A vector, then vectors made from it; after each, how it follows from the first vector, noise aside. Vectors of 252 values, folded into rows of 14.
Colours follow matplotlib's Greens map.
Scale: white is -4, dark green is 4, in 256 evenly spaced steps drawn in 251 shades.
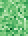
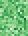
negated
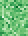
reversed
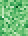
reversed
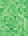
shrunk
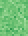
shrunk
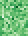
reversed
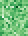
reversed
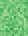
shrunk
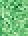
reversed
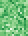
negated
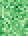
reversed
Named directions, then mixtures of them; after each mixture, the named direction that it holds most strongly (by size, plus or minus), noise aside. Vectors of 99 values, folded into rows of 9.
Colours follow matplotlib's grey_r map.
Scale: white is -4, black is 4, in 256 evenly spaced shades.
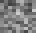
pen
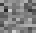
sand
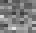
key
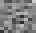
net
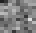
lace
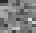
lace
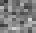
key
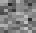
lace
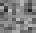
sand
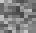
pen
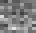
key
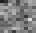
lace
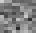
lace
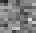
lace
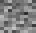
net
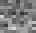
key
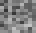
sand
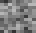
lace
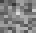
pen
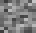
net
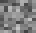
pen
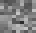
pen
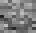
key
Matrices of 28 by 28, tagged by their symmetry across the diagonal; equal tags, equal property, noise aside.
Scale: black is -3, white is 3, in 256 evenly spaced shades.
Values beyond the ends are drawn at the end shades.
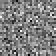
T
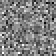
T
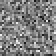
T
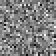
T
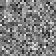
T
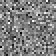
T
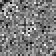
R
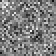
R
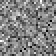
R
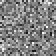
R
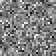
R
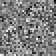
T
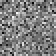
R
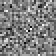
T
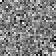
R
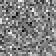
R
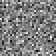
T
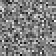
T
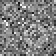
R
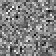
R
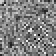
R
